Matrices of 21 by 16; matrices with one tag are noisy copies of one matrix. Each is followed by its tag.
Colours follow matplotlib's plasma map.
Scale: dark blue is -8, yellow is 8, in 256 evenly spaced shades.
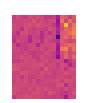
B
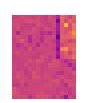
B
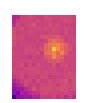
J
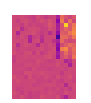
B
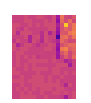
B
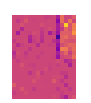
B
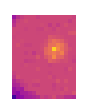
J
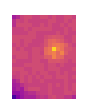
J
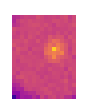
J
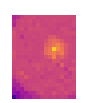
J
